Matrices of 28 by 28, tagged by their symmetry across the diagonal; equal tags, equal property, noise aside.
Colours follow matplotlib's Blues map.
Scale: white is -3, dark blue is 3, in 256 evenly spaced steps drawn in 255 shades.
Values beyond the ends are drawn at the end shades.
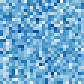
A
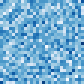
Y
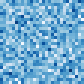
Y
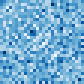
Y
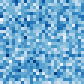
A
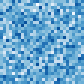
Y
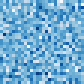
A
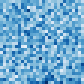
A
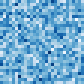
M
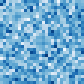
Y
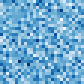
M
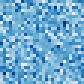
M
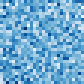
M
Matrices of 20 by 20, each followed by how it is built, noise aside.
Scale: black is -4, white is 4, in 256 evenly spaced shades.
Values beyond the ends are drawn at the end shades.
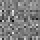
low rank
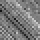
Toeplitz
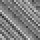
Toeplitz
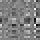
low rank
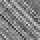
Toeplitz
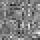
low rank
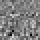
low rank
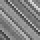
Toeplitz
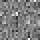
low rank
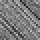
Toeplitz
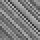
Toeplitz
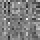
low rank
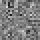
low rank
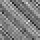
Toeplitz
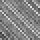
Toeplitz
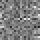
low rank
